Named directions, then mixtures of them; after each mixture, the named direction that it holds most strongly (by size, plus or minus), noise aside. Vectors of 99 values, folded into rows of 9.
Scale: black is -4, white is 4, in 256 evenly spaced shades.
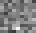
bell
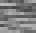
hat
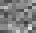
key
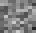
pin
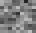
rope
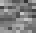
rope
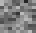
rope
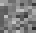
pin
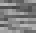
hat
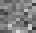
key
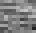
hat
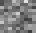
rope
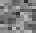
rope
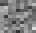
pin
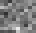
key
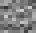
key
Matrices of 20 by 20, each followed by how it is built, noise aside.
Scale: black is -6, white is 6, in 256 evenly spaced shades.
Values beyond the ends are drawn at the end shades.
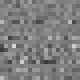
uneven rows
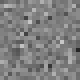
noise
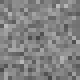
noise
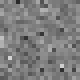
noise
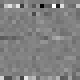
uneven rows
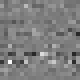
uneven rows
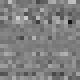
uneven rows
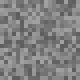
noise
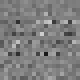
uneven rows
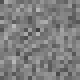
noise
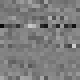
uneven rows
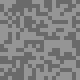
noise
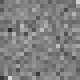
noise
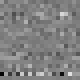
uneven rows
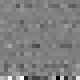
uneven rows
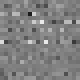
uneven rows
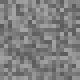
noise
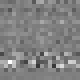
uneven rows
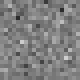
noise
